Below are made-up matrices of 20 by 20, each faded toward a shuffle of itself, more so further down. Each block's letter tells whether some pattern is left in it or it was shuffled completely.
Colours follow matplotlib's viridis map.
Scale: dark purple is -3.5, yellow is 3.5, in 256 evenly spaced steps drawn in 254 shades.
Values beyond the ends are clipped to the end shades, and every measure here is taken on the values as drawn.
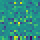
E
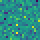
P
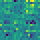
E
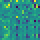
E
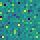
P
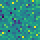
P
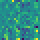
E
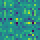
E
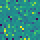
P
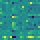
E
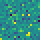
P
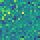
P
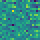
E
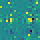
E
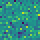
P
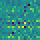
E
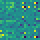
E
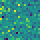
P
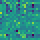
E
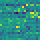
E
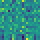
E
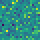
P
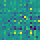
E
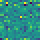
E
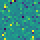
P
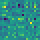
E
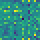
E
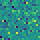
P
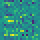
E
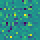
E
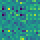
E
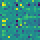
E
